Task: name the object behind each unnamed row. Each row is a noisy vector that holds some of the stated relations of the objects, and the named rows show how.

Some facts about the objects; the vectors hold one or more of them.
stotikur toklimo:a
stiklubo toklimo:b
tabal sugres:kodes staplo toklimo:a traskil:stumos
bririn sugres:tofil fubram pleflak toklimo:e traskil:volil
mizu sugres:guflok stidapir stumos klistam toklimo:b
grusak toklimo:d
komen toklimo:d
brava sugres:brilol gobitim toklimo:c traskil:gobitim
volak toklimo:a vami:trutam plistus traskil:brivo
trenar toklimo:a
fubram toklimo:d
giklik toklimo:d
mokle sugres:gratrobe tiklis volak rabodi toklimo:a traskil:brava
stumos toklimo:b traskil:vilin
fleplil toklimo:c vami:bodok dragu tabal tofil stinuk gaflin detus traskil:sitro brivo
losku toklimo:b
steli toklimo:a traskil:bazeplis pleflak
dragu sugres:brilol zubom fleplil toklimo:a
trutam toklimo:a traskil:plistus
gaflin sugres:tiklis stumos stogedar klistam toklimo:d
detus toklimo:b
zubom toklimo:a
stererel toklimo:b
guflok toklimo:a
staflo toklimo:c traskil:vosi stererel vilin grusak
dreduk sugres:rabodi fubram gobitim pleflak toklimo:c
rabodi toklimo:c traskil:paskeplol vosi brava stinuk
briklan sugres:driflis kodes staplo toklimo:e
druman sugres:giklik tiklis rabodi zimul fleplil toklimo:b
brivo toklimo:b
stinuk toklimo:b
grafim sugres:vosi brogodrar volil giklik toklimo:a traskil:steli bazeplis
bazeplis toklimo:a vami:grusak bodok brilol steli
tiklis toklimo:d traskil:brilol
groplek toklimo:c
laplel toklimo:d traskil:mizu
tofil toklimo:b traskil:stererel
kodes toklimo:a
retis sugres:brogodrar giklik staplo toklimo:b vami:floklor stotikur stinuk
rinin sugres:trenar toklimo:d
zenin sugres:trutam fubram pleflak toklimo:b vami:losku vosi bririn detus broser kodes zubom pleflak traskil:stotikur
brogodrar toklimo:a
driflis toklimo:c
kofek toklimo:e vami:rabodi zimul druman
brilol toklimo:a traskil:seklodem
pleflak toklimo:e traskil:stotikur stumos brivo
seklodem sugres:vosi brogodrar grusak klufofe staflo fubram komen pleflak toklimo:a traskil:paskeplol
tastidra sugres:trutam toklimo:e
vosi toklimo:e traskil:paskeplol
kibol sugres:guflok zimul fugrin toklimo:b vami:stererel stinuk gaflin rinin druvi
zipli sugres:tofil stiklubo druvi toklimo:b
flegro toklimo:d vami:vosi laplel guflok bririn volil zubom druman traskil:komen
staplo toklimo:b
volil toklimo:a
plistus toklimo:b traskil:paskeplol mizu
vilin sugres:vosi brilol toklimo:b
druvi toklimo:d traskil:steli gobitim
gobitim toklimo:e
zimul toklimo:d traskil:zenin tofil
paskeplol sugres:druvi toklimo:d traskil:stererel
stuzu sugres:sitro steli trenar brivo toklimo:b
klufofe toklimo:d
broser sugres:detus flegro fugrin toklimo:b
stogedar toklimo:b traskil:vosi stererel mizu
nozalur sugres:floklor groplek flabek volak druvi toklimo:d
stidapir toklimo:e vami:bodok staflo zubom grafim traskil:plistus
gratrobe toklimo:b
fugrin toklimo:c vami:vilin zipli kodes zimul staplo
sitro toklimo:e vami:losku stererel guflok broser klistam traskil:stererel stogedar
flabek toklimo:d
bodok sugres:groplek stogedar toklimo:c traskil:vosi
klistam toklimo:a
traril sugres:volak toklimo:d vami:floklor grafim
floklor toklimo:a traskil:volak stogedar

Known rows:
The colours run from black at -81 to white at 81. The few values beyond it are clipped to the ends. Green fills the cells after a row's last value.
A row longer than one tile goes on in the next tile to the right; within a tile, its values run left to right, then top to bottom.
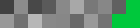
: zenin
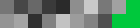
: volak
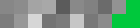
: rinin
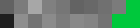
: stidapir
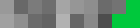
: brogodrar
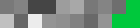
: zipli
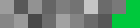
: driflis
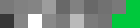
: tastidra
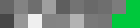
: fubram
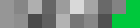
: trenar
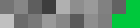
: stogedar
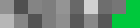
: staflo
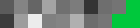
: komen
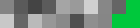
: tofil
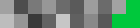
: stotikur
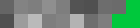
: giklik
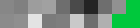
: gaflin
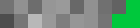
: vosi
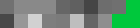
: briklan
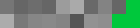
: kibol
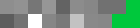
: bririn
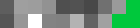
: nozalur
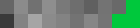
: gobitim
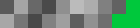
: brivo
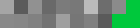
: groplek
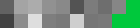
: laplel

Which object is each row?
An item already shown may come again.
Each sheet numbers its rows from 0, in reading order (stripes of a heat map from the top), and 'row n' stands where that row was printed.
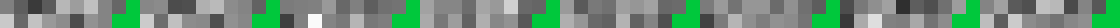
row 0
tofil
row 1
gratrobe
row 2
tastidra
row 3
volil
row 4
brogodrar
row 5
vosi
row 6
traril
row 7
druman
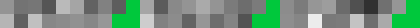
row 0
broser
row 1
dragu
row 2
gaflin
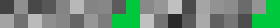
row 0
zenin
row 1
steli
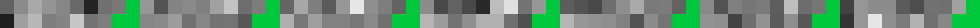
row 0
flegro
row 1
dreduk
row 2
stuzu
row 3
trutam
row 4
retis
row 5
fleplil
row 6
paskeplol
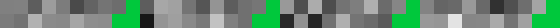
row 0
pleflak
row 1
kofek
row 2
fugrin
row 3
druvi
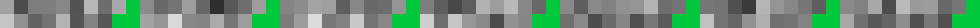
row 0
floklor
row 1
druvi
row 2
rinin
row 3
tofil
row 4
brava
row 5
staplo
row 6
brilol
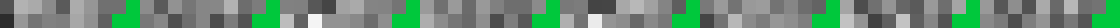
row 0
sitro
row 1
brava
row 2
zipli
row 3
mokle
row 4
stiklubo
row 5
vosi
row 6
stotikur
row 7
rabodi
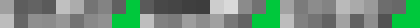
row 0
detus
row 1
plistus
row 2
zubom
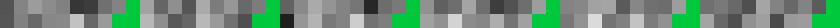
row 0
zimul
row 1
kodes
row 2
flegro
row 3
druvi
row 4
rinin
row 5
stumos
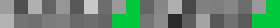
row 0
bodok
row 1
bazeplis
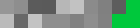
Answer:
losku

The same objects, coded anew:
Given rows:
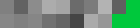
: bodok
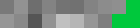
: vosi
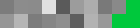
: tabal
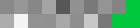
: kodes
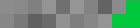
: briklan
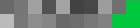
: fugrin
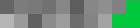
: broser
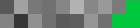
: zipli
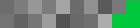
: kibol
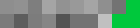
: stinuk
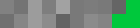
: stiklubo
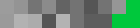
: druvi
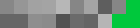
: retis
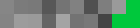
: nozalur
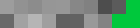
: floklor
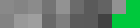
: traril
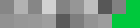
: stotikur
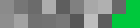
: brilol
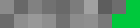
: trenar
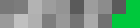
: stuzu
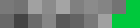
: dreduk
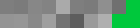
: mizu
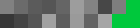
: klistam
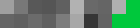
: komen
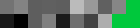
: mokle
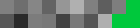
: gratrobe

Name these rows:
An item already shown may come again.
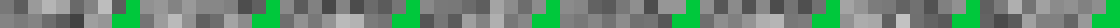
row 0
bodok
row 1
floklor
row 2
sitro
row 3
volil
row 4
paskeplol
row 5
sitro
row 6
druvi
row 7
zenin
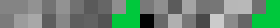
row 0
traril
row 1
trutam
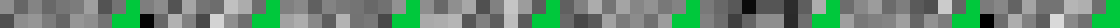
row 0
trenar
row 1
trutam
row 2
gaflin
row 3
steli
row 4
zenin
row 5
flegro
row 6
rabodi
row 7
trutam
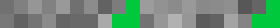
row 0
kibol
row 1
floklor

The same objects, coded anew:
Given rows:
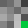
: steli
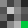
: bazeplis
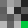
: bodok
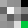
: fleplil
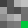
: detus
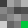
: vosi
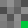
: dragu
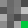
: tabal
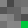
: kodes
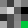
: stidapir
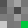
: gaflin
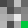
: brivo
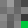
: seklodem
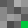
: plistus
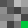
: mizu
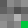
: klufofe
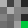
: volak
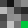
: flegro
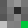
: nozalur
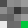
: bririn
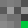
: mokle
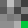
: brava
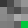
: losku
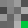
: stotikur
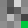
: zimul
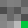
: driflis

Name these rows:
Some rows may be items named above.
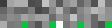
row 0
gobitim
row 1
stumos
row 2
rinin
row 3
kibol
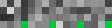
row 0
traril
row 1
druvi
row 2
vosi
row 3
stotikur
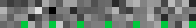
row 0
zenin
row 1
stidapir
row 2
paskeplol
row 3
kodes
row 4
broser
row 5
rabodi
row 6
floklor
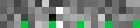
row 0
zubom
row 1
fugrin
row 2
sitro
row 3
trenar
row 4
staplo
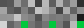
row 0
stuzu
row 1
retis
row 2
floklor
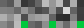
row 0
steli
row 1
stumos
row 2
traril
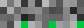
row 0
floklor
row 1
kofek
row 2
groplek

